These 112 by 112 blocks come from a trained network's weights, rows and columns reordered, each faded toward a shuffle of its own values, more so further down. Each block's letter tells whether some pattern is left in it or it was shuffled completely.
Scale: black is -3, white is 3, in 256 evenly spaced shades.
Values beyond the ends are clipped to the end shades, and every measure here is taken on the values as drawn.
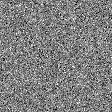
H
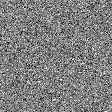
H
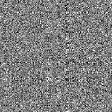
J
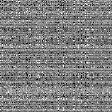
J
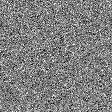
H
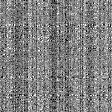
J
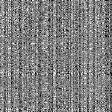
J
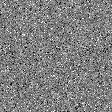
H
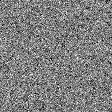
H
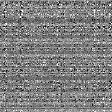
J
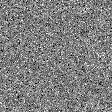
H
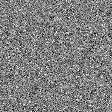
H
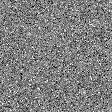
H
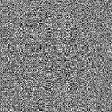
J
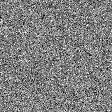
H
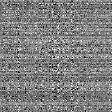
J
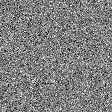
H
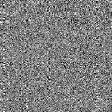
J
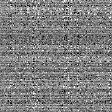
J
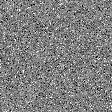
H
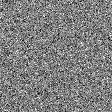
H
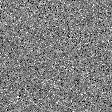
H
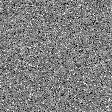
H
